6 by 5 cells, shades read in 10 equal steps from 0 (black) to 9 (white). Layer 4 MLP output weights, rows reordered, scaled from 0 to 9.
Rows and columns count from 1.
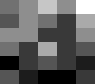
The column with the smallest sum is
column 4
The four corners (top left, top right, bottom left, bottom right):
4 9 3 2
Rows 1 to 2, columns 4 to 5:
5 9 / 2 6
